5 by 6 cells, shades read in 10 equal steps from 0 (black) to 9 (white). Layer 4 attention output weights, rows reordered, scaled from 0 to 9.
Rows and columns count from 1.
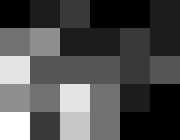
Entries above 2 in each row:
0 2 5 4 3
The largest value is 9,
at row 5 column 1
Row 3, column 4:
3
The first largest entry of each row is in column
3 2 1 3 1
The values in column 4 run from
0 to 4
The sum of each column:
26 15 21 12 5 5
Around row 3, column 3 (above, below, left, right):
1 8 3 3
